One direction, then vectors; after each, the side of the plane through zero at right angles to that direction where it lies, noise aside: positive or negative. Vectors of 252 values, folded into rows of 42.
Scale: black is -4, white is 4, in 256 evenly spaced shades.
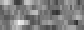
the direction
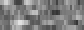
positive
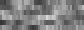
negative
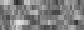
positive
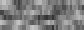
positive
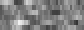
positive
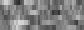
positive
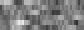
positive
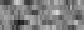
negative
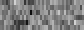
negative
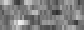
positive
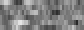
positive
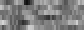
negative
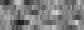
negative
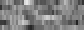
positive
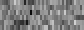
negative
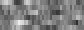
positive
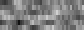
negative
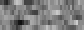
negative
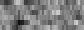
negative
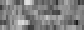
positive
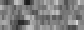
negative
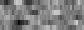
negative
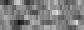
negative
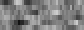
negative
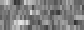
positive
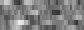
positive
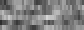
negative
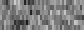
negative
